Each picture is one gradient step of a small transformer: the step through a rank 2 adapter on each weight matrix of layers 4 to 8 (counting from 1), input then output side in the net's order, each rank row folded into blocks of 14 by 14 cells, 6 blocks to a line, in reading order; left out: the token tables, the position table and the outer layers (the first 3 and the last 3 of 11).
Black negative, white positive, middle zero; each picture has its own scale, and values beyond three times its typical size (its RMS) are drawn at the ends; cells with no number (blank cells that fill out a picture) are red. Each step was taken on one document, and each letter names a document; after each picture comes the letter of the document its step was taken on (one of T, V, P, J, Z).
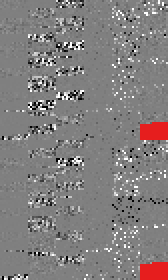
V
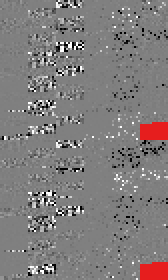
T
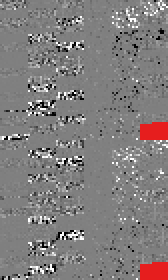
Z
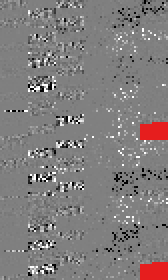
T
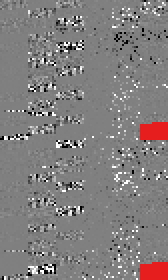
T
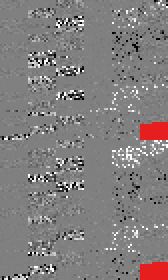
Z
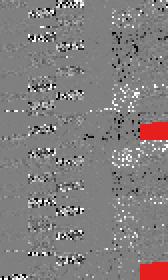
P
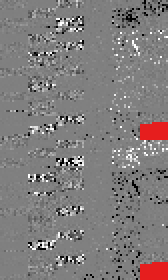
V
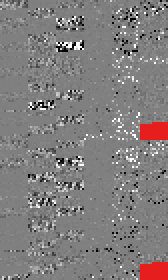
V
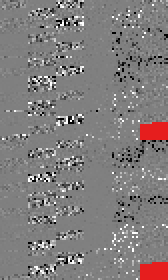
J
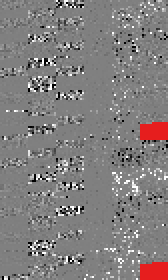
P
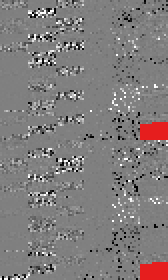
V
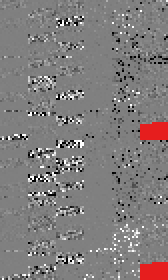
J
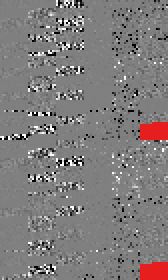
P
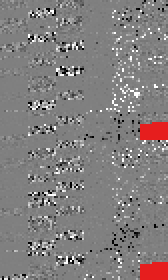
P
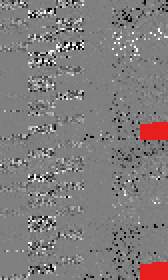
V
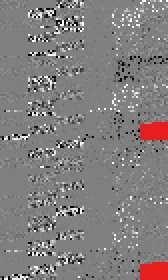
J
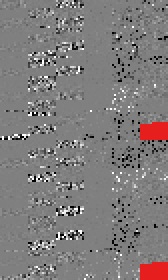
P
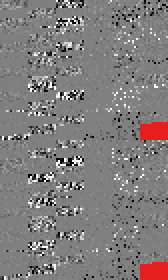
V
